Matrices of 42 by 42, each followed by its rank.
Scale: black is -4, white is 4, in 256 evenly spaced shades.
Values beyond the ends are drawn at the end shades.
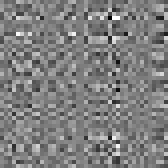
three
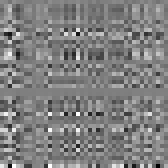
two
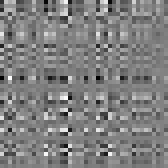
two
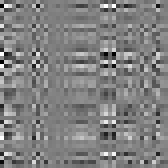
two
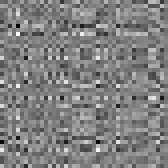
three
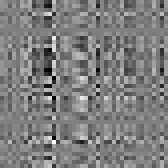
two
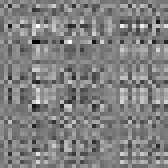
three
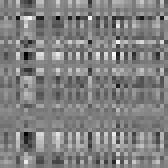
two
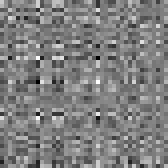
three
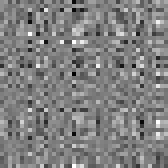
three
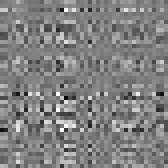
three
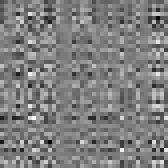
three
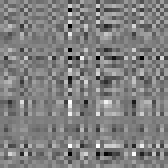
two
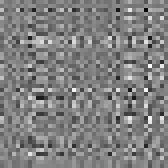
three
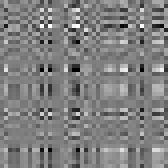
two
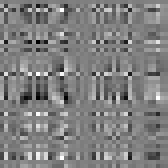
two
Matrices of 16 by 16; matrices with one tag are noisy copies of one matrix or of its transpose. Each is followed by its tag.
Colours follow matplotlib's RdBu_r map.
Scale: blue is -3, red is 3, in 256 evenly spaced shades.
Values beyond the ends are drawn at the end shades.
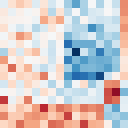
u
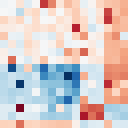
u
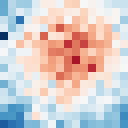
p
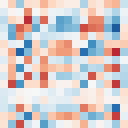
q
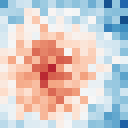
p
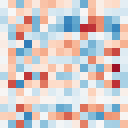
q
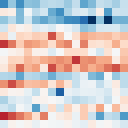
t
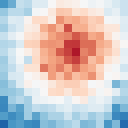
p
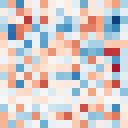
q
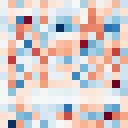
q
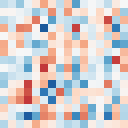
q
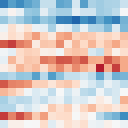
t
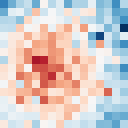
p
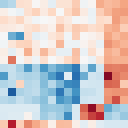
u
